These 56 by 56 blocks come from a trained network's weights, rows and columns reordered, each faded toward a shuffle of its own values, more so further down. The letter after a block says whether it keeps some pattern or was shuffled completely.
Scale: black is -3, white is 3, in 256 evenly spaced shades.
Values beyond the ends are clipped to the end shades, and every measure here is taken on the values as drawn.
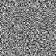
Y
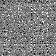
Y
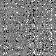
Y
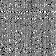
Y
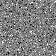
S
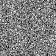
S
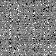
Y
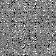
Y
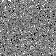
S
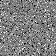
S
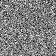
S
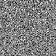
Y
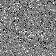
S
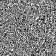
Y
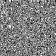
Y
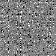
Y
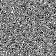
S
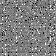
Y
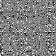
Y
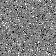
S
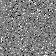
S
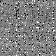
Y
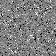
S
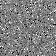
S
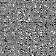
Y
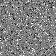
S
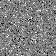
S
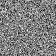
S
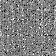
Y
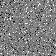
S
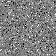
S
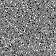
S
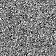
S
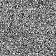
S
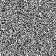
Y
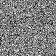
S
